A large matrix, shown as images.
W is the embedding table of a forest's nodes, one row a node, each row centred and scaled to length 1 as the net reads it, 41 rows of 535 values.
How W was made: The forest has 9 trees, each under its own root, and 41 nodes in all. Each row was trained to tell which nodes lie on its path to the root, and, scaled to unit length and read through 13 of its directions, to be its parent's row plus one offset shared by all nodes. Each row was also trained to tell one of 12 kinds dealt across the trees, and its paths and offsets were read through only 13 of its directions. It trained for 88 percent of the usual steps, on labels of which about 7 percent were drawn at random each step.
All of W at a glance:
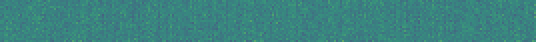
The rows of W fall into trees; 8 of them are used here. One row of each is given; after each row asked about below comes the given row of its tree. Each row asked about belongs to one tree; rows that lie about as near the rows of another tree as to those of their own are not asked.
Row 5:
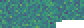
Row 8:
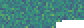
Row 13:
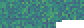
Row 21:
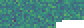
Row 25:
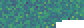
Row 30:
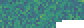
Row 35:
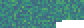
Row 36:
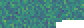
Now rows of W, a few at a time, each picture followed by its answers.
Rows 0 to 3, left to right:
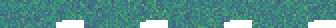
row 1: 5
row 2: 30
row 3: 21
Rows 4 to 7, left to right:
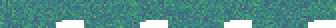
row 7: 8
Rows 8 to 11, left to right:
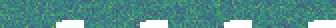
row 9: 30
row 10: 36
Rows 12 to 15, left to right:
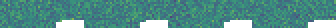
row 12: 25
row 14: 13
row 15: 36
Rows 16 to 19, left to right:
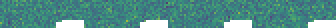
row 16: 5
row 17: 13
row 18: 36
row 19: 30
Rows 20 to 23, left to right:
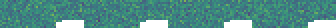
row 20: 21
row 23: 8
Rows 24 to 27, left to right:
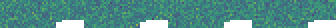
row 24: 35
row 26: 5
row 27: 35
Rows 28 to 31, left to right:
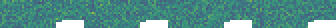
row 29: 36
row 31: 5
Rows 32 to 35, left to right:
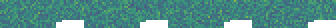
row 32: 8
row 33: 13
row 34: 35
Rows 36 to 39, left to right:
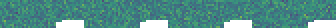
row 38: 25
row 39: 35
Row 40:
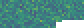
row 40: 35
